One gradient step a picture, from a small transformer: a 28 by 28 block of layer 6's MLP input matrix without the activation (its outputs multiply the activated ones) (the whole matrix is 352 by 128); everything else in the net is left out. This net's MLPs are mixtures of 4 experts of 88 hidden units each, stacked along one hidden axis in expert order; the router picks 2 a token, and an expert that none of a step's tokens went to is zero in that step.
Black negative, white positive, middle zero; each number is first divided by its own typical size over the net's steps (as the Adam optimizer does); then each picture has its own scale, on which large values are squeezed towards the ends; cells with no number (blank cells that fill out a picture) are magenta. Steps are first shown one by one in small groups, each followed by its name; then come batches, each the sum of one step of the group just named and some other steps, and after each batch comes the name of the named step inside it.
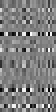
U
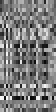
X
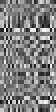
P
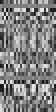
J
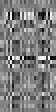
X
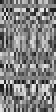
J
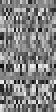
J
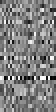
J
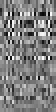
X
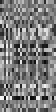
X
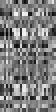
X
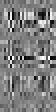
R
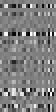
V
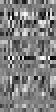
R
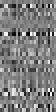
V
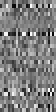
V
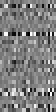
V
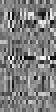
R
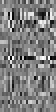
R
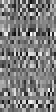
V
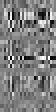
R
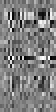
R
